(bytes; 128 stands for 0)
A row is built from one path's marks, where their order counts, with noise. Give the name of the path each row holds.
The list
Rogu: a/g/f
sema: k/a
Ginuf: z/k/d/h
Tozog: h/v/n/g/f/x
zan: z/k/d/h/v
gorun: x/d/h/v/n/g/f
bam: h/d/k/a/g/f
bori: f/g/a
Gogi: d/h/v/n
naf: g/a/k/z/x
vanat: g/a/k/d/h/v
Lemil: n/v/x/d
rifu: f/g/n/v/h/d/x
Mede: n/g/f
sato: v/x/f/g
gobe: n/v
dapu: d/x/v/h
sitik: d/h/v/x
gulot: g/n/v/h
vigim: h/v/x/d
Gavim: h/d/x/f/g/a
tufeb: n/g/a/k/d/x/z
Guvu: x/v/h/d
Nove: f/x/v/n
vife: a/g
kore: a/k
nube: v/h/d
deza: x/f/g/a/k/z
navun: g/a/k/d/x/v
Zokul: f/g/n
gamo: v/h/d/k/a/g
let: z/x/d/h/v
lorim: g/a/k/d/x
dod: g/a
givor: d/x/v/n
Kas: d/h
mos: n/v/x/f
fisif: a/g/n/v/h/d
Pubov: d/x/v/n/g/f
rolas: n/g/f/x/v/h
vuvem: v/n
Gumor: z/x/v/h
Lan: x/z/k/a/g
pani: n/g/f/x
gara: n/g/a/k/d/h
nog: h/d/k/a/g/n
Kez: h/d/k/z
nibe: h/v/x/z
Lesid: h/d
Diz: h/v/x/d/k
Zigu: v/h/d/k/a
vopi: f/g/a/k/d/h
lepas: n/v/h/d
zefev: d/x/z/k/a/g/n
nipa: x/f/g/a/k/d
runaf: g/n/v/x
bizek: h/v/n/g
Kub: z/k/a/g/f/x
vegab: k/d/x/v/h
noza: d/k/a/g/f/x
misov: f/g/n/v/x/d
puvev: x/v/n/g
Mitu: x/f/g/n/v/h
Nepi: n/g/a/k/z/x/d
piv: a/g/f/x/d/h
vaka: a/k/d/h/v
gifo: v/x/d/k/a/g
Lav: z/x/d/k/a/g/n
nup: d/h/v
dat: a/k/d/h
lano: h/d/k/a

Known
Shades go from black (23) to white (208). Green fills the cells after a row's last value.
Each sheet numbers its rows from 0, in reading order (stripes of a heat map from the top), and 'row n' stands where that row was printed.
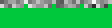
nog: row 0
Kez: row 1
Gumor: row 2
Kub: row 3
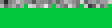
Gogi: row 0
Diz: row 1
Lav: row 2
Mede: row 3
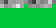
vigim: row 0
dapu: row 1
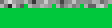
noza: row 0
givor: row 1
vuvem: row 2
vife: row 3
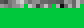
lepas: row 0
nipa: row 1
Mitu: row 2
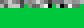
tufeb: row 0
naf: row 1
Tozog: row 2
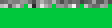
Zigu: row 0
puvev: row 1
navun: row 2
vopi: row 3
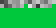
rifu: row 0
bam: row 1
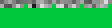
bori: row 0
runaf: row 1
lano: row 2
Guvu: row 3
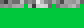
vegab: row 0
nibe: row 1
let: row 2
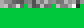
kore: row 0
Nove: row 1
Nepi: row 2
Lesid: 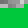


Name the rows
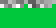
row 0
gifo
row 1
Pubov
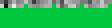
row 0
bizek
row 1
nup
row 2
sitik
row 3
Lemil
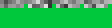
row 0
gobe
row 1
deza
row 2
Rogu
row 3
gamo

